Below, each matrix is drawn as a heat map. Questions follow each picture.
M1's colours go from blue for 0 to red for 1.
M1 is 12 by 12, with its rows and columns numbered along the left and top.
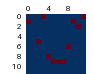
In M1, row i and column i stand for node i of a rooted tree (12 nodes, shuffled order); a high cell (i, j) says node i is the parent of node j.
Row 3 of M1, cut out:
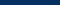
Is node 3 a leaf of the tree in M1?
yes
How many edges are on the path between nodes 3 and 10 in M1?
6
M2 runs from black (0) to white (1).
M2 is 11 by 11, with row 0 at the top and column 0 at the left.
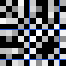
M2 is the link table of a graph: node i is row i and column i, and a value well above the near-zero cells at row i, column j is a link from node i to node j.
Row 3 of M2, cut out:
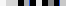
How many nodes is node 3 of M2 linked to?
7
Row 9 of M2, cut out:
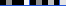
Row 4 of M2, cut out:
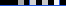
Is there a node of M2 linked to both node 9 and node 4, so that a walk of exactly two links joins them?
no
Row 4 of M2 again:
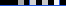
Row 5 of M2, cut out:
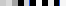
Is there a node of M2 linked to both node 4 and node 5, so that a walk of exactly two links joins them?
no
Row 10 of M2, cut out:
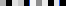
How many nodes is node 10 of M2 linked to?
7
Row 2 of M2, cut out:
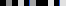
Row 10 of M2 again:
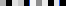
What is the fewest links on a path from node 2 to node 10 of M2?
1
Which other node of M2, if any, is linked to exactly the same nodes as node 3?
node 5
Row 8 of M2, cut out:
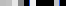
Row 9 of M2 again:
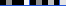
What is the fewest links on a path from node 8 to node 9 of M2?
1
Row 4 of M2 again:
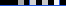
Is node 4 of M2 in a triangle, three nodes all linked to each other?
no
